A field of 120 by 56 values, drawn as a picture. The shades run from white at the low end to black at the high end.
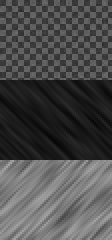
The table splits into 3 rows of 1 panel. Panel 1,1: high, checkered. Panel 2,1: very high, slanting down to the right, faint in contrast. Panel 3,1: middling, slanting up to the right.
